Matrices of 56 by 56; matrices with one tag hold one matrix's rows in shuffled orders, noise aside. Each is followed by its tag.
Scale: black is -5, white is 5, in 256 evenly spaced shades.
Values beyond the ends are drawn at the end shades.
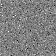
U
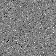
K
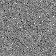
K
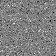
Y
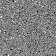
U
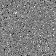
K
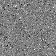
K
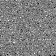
Y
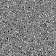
K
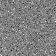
U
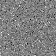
U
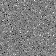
K
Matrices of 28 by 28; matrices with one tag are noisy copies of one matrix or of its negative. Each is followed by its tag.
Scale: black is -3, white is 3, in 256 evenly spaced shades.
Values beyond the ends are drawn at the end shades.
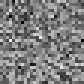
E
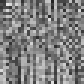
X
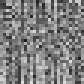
X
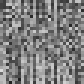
X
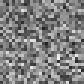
E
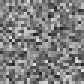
E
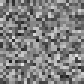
E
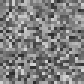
E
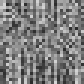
X
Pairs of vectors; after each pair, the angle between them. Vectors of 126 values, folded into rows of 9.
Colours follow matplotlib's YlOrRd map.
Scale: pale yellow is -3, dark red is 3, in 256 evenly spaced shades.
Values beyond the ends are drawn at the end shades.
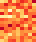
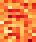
partly opposed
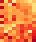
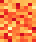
partly aligned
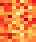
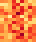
nearly opposite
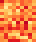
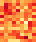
nearly opposite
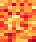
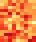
nearly parallel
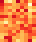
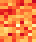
orthogonal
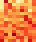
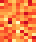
orthogonal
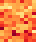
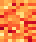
partly aligned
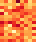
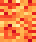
nearly opposite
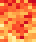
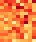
partly aligned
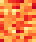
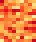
nearly opposite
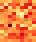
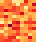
orthogonal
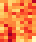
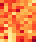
nearly opposite
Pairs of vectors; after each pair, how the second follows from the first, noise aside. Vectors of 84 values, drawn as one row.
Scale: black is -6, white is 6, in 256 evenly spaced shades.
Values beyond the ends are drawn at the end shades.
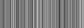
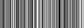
scaled up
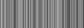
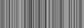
wrapped around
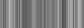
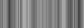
negated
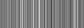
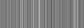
shrunk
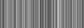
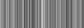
wrapped around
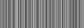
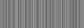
shrunk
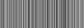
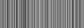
wrapped around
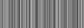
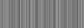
shrunk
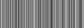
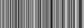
scaled up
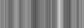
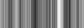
scaled up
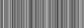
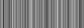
negated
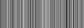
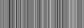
wrapped around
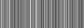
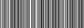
scaled up
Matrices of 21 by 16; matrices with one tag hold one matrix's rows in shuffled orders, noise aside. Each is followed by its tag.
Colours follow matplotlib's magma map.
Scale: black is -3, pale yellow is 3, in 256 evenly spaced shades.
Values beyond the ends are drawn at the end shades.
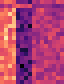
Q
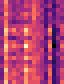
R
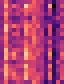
R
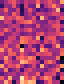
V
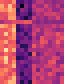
Q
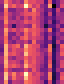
R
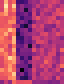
Q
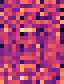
V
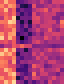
Q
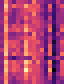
R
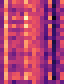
R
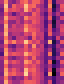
R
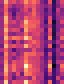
R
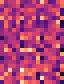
V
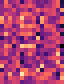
V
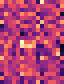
V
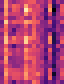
R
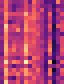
R
